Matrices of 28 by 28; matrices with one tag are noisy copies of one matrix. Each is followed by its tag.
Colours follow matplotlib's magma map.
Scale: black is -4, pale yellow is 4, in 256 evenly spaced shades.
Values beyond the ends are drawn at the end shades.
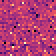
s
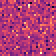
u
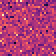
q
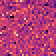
q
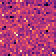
q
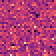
s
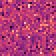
u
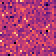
q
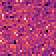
q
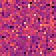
u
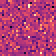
u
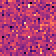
u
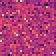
q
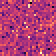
u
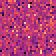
u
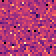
s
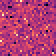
q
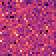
q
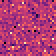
s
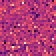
s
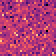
q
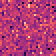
u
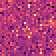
u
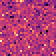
q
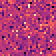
u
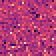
s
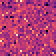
q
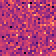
u
